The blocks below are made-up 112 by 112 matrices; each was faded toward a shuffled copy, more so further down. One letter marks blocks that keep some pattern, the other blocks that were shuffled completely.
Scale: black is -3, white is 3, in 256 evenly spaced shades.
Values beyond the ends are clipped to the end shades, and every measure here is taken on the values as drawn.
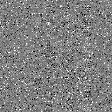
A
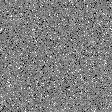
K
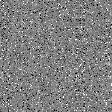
A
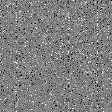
A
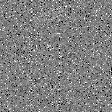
A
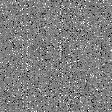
A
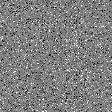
A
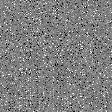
A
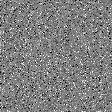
A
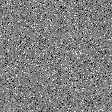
K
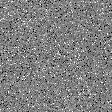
K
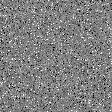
K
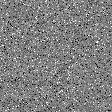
K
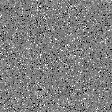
A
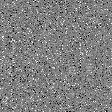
A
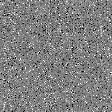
A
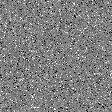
K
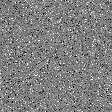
K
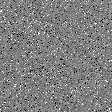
K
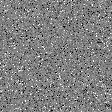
K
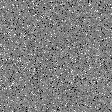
K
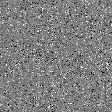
A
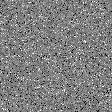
K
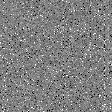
A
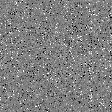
A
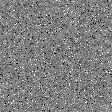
K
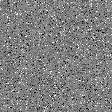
A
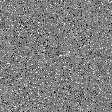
A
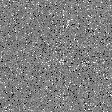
A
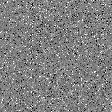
A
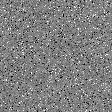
K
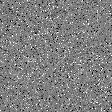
K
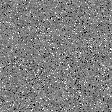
K
